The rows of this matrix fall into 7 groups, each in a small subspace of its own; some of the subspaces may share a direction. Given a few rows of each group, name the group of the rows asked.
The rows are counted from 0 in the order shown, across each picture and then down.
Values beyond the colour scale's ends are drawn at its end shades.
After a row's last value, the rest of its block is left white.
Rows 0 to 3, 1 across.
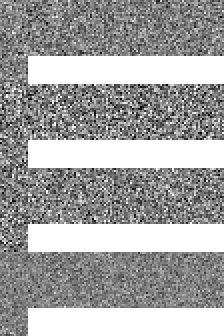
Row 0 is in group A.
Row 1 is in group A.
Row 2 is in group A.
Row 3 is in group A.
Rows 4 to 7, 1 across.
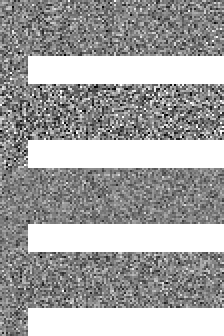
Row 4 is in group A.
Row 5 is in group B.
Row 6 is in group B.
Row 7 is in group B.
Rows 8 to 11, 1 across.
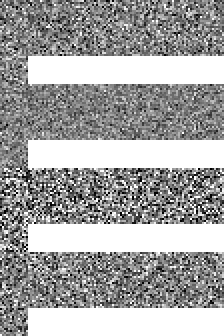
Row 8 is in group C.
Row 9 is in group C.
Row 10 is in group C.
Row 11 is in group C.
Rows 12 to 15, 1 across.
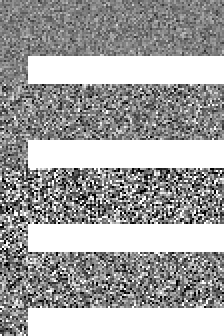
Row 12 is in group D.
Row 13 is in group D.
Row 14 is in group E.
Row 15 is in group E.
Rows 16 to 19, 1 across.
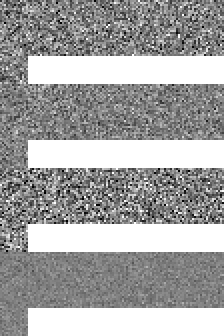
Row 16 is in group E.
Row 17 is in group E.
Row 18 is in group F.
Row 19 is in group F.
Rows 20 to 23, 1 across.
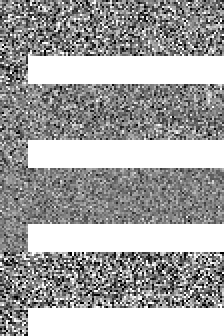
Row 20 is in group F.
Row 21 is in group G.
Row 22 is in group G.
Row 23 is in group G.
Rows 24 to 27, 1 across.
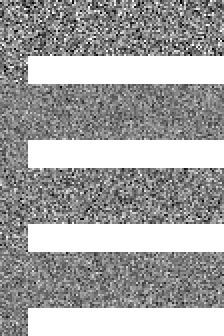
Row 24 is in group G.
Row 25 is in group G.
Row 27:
F
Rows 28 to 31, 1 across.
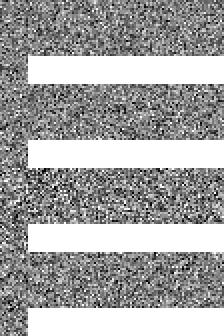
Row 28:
F
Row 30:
E
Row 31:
E
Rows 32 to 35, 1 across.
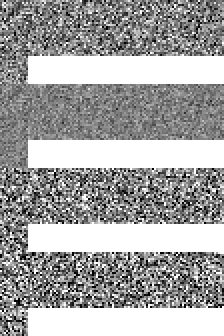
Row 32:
D
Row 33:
B
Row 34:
E
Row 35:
G
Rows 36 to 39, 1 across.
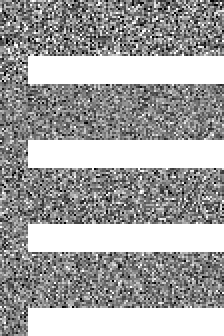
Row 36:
E
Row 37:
F
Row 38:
A
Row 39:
G
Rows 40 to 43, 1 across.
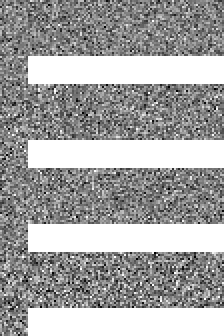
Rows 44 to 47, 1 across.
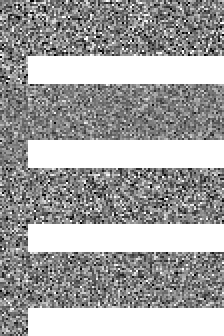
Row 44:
F
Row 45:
F
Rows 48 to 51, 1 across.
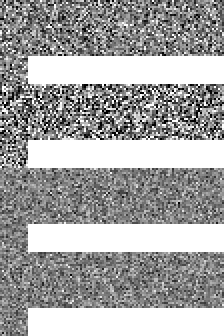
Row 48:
E
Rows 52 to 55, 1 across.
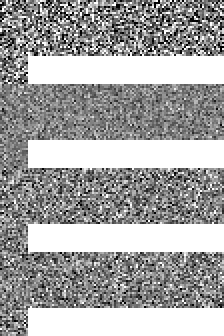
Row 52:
B
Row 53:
A
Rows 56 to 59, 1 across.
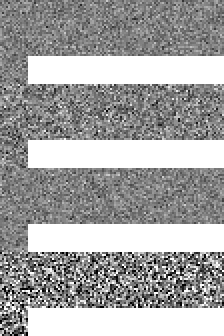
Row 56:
C
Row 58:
B
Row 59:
D
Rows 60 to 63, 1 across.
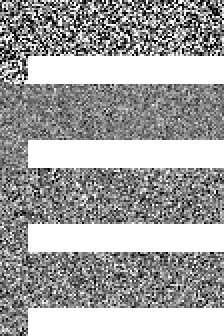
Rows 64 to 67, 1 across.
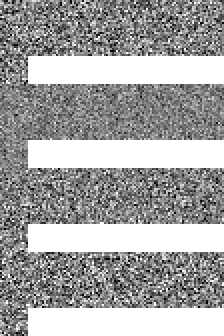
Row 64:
G
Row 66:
D
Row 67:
B
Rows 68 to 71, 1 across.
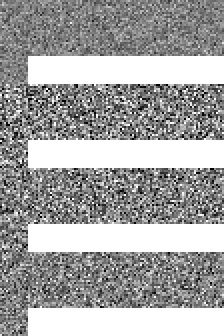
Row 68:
B
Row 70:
E
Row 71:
B
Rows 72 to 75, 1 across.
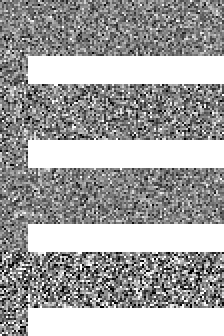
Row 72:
D
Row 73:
A
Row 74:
E
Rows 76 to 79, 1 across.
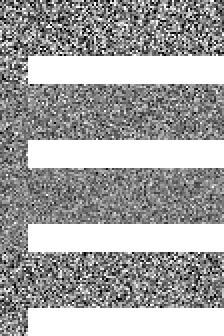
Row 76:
E
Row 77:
C
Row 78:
C
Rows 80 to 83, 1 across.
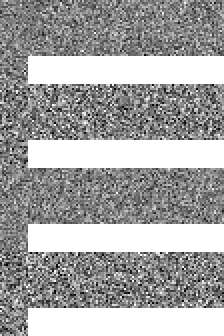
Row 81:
E
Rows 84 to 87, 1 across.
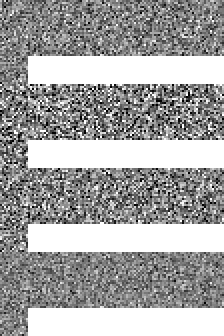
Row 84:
B
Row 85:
E
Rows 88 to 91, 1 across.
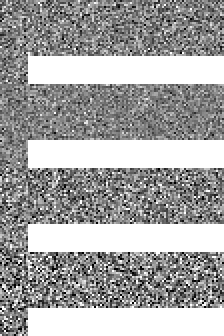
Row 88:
B
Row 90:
F
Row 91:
A
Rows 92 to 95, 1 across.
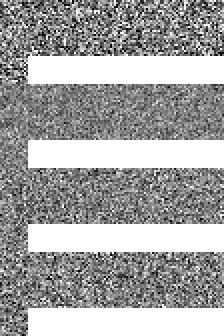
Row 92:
G
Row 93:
E
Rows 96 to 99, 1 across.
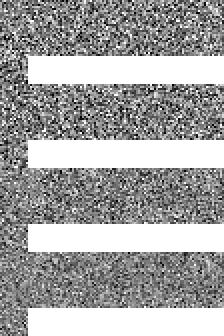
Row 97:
A
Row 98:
G
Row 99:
G
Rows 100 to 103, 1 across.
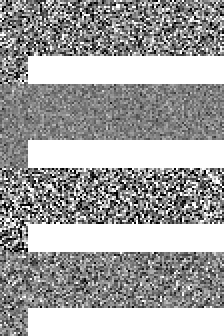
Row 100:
B
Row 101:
A
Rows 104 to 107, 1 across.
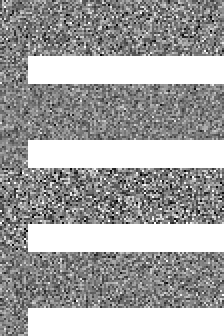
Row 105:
E
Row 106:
G
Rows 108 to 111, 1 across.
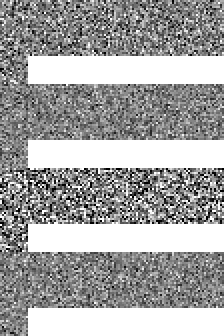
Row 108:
A
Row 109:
F
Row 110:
F
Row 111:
A
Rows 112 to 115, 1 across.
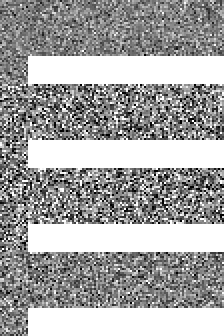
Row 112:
G
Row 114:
B
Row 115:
E
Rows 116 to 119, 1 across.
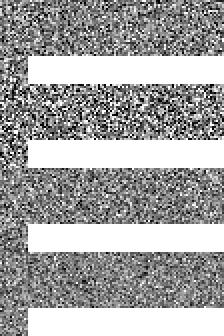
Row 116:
A
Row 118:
D
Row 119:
E
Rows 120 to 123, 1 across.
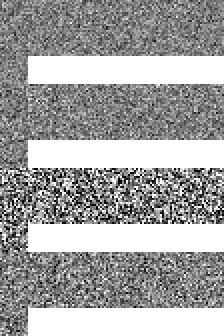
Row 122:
G
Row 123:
F
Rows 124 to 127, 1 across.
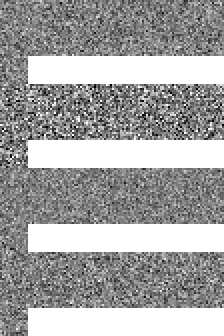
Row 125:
F
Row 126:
A
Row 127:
B
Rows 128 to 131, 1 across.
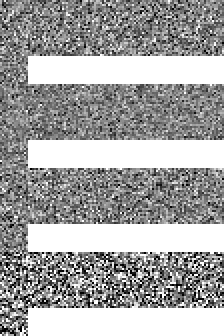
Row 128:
B
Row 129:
G
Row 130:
E
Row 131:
A
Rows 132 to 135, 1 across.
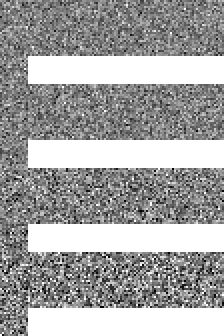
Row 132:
G
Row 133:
F
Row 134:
F
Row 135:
D
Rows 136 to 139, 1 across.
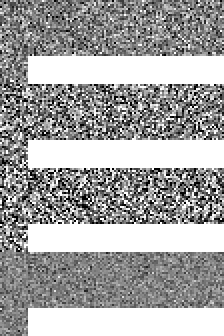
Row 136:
A
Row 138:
E
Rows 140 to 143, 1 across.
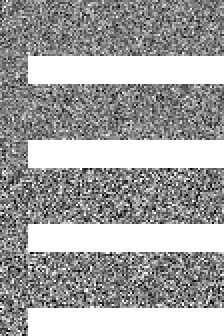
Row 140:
B
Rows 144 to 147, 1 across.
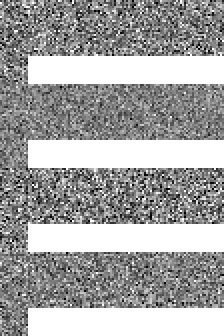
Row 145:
G
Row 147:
F
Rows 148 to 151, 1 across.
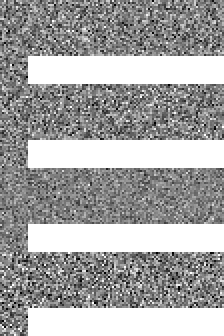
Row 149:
B
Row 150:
F
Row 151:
A
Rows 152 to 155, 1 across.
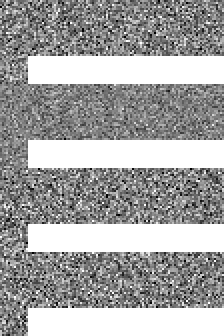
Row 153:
A
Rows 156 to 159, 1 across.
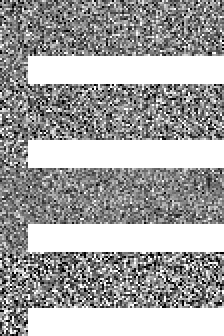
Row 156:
A
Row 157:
A
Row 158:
G
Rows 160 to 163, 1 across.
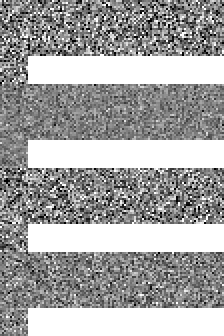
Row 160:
D
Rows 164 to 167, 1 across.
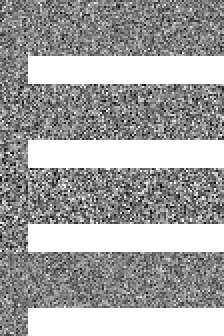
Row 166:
F
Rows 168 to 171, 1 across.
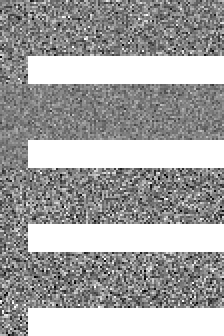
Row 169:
E
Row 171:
C
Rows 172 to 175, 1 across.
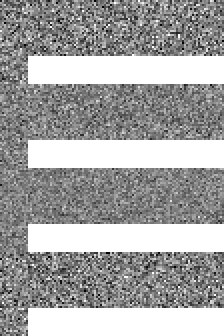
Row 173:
G
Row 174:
G
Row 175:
C
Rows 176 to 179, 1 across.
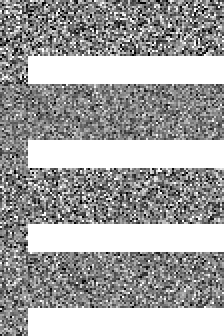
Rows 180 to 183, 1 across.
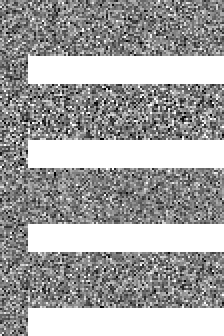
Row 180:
F
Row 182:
E
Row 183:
D
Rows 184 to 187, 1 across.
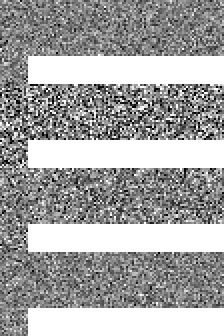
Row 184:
C
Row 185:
E
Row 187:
F
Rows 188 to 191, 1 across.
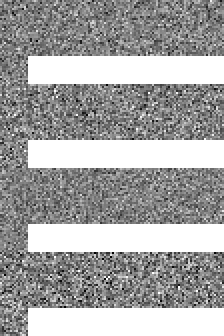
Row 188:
G
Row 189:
E
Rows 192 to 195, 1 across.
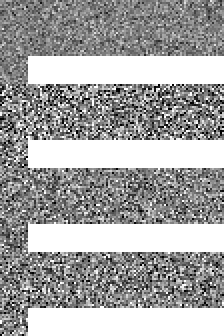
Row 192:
G
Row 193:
B
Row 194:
F
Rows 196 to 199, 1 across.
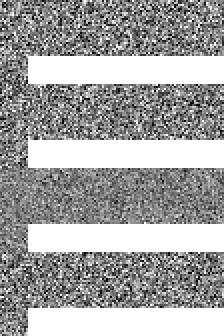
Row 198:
G
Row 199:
D
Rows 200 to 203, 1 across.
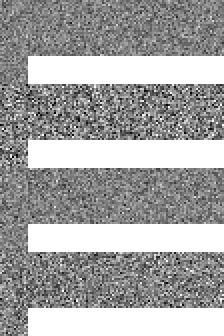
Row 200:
B
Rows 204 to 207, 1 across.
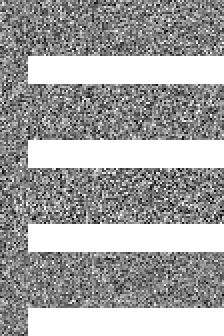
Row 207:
B
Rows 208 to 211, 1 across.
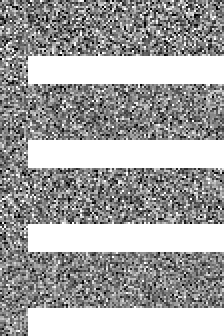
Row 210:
G
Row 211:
F
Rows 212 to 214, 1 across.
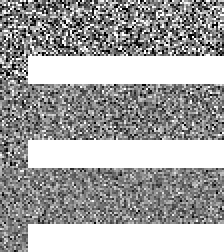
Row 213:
A
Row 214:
A
